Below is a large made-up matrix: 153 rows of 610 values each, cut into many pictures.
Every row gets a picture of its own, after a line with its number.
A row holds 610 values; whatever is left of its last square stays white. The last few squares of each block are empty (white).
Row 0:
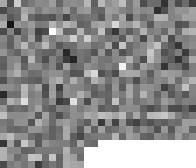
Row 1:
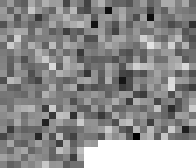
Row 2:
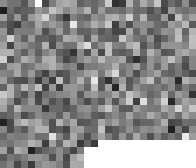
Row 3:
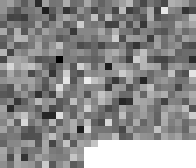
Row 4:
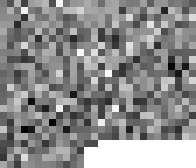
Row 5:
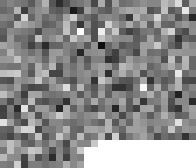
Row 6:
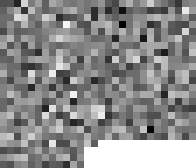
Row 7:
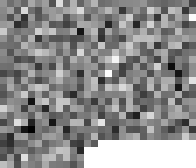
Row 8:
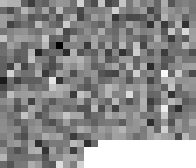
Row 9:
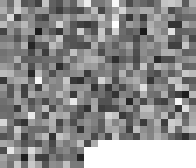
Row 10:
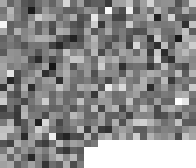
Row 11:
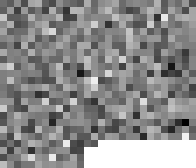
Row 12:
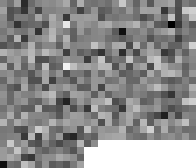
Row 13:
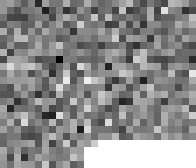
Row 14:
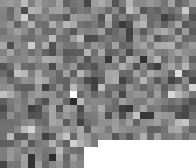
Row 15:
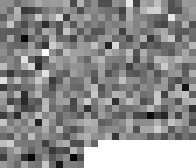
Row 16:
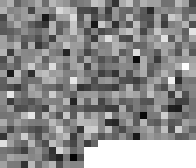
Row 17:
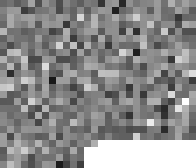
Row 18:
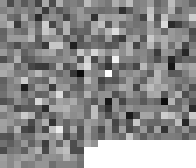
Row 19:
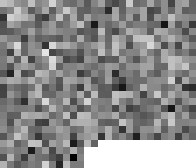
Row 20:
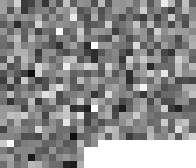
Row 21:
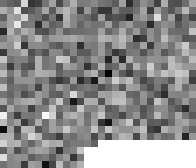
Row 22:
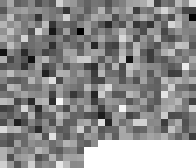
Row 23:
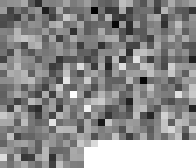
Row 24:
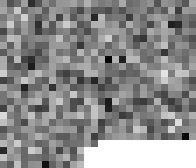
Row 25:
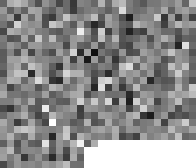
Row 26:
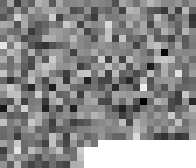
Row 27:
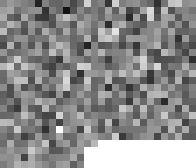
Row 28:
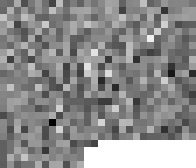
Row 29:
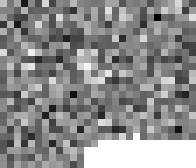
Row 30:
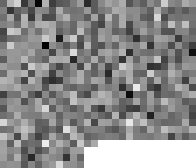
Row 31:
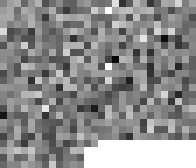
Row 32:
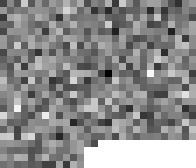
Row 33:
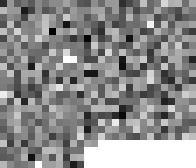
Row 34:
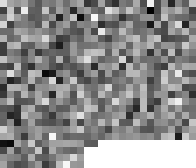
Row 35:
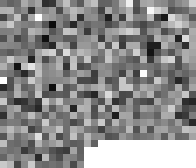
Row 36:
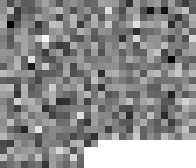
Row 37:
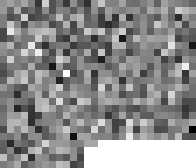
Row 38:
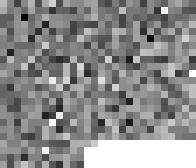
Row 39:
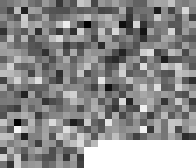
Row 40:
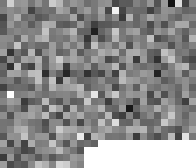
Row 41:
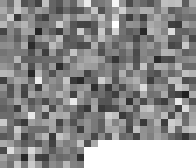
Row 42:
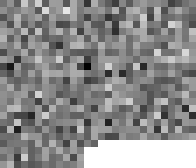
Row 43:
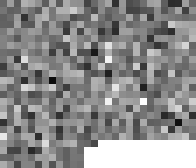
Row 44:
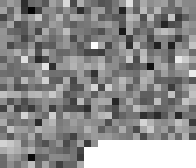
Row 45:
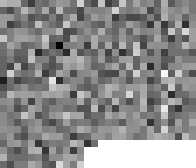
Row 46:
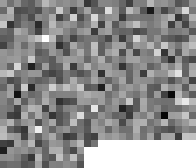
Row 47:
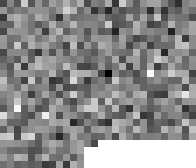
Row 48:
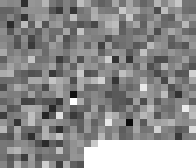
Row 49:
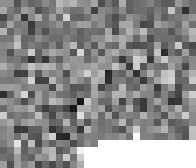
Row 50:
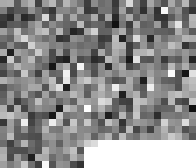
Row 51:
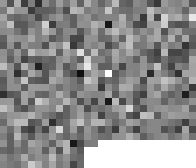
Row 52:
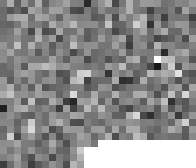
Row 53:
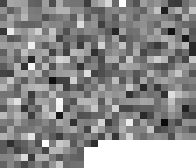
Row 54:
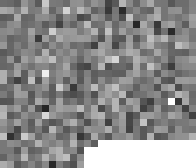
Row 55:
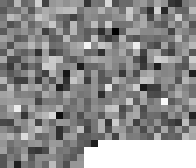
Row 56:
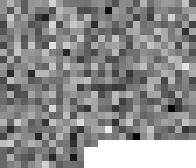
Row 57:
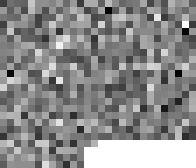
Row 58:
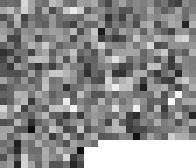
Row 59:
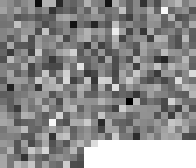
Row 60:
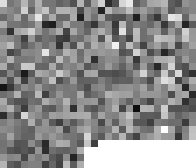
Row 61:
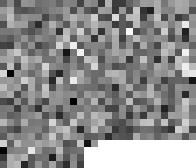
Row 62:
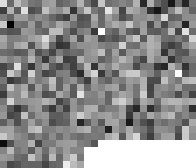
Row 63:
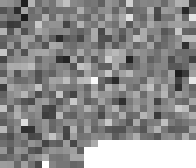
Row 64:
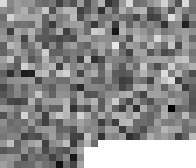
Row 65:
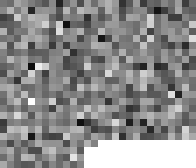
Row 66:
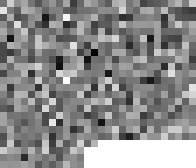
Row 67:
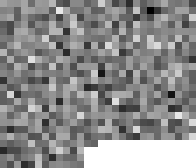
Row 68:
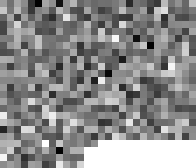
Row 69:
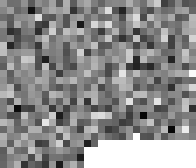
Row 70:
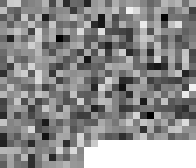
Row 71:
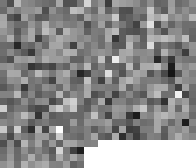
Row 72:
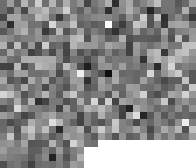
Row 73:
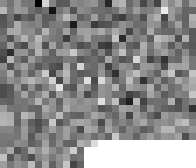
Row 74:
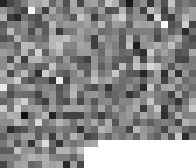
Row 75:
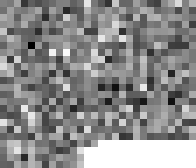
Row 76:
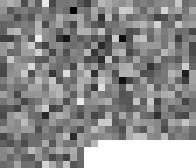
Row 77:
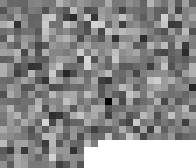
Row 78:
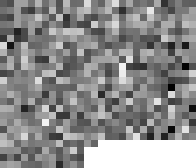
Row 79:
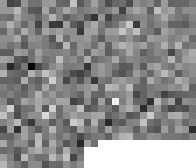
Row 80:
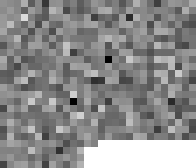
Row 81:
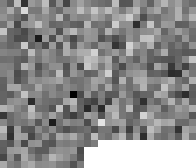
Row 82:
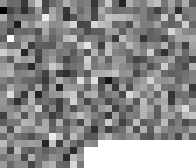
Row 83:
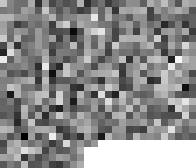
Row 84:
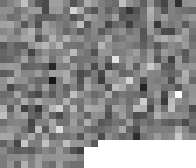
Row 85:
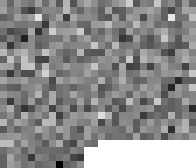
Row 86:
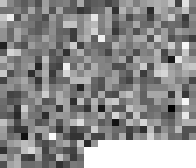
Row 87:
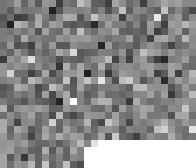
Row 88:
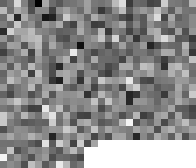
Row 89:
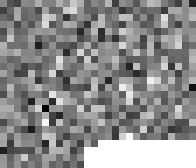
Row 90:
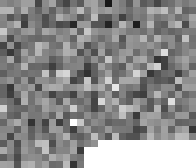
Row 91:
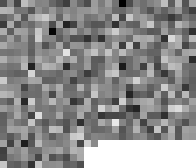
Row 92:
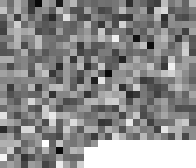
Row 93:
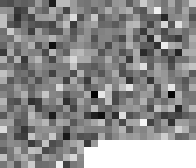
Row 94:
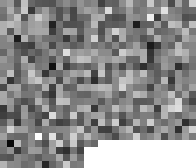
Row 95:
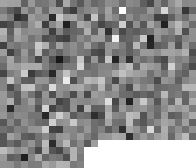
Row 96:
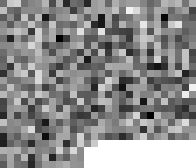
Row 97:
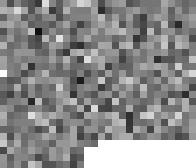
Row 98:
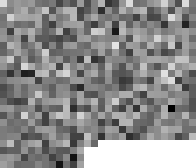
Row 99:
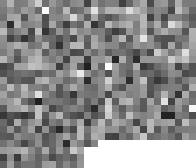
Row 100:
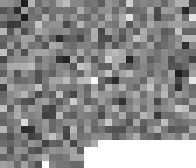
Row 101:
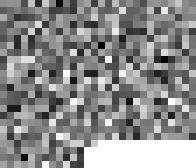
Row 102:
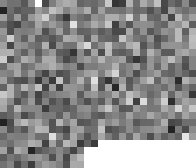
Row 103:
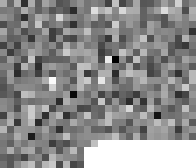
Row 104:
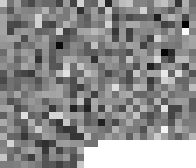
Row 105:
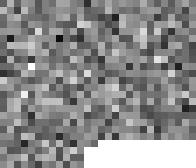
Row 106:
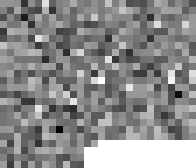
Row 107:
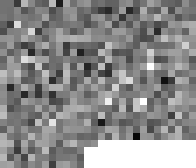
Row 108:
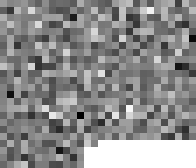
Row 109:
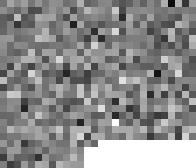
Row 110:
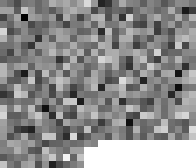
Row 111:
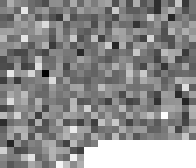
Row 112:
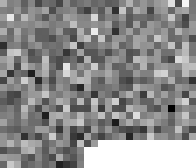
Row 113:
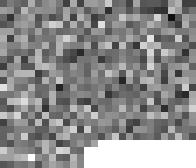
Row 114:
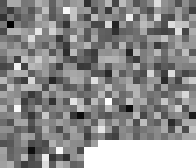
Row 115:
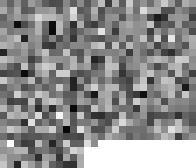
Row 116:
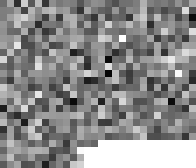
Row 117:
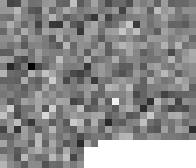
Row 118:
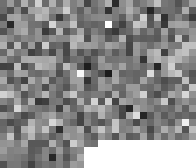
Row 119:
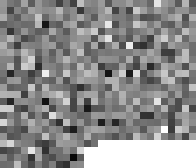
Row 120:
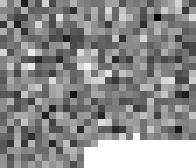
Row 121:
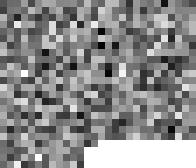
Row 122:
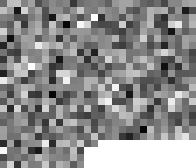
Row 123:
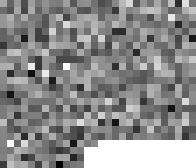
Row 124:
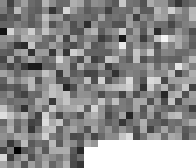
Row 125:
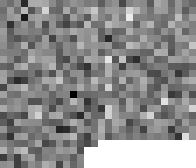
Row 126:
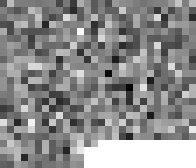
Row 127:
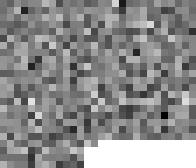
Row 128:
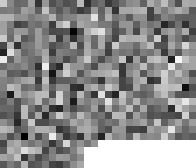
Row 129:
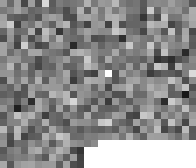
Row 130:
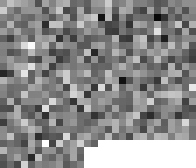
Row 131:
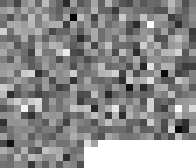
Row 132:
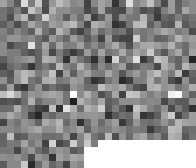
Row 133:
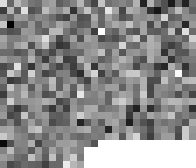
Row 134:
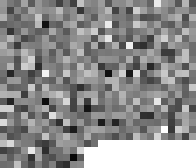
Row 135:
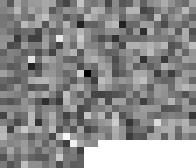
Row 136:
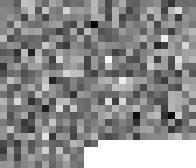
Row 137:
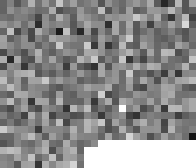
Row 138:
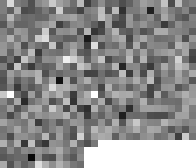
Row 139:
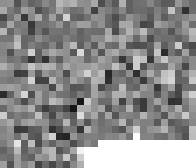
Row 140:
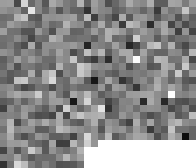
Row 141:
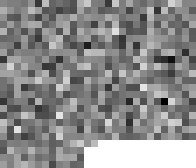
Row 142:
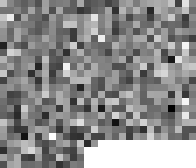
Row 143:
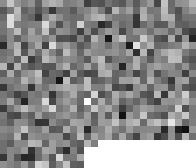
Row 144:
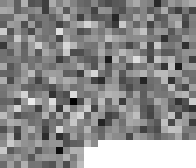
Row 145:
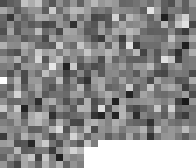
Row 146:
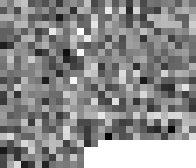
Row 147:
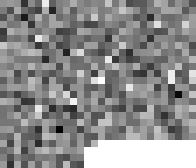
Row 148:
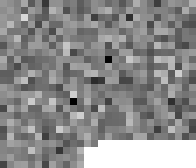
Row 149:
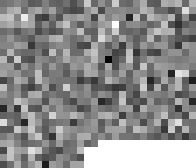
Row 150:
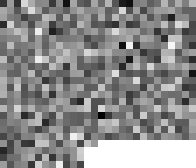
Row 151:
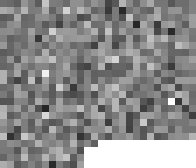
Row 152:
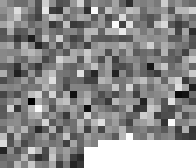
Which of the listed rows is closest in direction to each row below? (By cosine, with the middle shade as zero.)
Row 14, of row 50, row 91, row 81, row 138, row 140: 140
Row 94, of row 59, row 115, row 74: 59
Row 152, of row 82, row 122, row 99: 99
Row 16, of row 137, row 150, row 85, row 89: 85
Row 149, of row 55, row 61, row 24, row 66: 24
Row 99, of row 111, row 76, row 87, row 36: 76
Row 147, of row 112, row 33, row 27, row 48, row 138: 48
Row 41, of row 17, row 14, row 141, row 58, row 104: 141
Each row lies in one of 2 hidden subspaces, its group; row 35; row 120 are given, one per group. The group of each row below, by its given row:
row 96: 120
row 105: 120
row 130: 120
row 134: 35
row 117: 120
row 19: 35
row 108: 35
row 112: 35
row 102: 120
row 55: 120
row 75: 120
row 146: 35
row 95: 120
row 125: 120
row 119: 35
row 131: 35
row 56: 35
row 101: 120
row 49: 120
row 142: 35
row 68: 120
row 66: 120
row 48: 120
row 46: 35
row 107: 120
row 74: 35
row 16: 35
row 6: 120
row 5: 120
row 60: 35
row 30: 120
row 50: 120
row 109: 35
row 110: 120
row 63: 120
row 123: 35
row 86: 35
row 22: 35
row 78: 35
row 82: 120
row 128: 35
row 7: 120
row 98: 35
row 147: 120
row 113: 35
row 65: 35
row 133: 35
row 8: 35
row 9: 120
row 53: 120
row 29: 120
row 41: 120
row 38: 120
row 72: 120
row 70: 120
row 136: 120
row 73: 120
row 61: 35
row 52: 120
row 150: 35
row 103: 120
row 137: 35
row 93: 35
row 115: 35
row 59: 120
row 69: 35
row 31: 120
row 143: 35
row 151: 120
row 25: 120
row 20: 35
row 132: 120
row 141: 120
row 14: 120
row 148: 120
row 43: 120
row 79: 120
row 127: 35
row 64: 35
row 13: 120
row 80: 120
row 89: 120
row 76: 120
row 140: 120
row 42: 120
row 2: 120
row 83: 35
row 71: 120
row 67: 35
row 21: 120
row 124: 120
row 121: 35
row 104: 35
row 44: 35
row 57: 35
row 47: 120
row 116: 120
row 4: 120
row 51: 120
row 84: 120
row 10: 35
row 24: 120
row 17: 35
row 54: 120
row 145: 35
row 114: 120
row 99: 120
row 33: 35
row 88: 120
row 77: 120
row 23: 120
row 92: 120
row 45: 35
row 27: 120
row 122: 120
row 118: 120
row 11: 120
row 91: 35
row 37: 120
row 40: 35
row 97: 120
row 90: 120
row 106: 120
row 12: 35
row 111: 35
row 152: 120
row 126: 120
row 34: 35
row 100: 120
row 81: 120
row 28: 120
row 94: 35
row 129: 120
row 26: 120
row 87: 120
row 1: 35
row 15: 35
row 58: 120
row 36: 35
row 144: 120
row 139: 120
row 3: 120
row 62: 35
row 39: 120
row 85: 35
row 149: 120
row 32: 120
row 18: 120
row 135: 120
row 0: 35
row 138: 35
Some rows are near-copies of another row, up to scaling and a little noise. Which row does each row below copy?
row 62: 133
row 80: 148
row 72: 118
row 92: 68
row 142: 86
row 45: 8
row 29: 120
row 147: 106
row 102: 2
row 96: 70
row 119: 134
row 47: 32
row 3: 13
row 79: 117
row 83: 128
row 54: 151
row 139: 49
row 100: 63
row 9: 41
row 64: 98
